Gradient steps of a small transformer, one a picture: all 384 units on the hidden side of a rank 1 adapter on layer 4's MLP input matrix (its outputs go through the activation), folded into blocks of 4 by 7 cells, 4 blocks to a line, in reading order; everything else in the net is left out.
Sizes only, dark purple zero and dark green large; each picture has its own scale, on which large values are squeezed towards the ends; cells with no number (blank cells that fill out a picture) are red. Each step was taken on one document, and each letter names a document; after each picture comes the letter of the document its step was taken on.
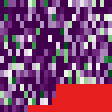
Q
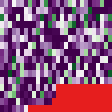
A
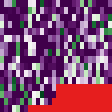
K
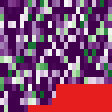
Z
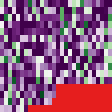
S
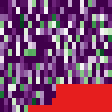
K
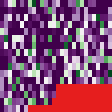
Q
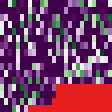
K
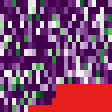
K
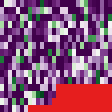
K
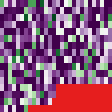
Z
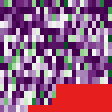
A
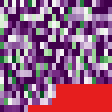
Z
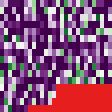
S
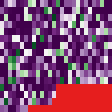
A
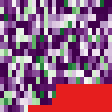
A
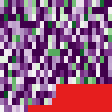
S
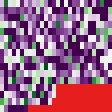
Z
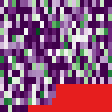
S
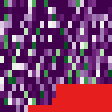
Q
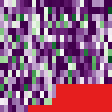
Z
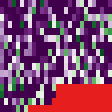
K
